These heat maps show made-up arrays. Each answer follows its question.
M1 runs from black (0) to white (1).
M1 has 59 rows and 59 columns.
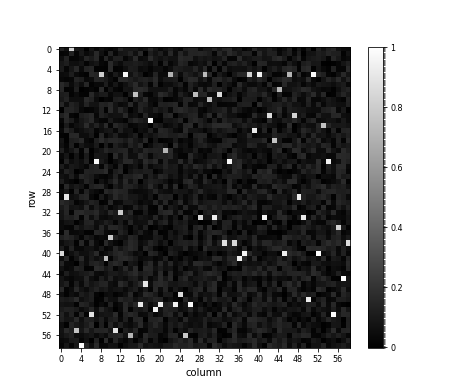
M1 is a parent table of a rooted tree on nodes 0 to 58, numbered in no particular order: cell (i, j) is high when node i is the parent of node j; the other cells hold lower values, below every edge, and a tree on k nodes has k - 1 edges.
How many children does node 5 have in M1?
8
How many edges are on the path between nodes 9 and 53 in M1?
2
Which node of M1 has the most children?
5
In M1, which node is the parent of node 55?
52
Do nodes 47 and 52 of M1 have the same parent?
no
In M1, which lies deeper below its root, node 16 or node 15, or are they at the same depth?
the same depth
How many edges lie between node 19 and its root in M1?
2
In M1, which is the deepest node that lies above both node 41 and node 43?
38
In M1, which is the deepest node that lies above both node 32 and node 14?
38
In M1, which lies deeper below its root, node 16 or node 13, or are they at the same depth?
node 16
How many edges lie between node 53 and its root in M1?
6
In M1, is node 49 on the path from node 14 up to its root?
no
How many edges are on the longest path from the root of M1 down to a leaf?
6
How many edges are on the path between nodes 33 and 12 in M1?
4
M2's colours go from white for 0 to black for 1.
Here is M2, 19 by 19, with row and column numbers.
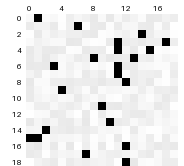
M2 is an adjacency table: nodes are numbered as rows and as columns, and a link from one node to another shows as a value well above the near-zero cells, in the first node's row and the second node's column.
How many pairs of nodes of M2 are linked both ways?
1
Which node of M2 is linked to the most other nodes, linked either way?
node 11
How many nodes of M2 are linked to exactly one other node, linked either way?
5
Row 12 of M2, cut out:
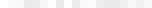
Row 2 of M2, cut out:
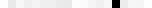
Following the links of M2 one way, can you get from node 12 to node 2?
no
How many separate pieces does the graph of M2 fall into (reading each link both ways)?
3
